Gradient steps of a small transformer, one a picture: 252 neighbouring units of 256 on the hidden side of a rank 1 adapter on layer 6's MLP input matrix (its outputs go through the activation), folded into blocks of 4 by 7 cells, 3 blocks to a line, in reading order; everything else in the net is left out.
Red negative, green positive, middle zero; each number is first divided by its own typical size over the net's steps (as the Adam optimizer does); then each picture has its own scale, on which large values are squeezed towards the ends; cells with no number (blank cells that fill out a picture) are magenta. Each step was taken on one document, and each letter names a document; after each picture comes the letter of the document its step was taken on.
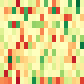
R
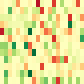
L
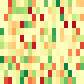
R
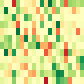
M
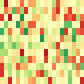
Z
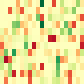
L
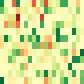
M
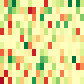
R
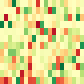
R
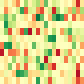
Z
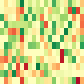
Z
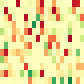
L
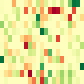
L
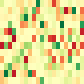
Z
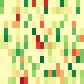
M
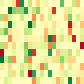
L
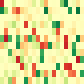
M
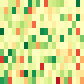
R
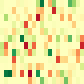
L
